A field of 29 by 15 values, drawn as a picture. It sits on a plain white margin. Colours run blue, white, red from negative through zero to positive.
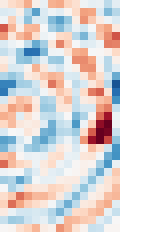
Overall the values sit about 50% of the way up the scale. The histogram is bell-shaped. There is no overall slope. The middle right is the roughest part. The middle right is the ninth with the highest average. Rings spread out from the middle left. An odd patch, higher than its surroundings, sits in the middle right.
